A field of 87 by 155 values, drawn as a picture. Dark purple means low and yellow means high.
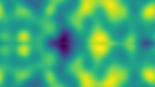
The ninth with the lowest average is the centre. The top and bottom halves mirror each other. No single row or column stands out from its neighbours. There are no lone odd cells. The field is smooth, with broad soft blobs.
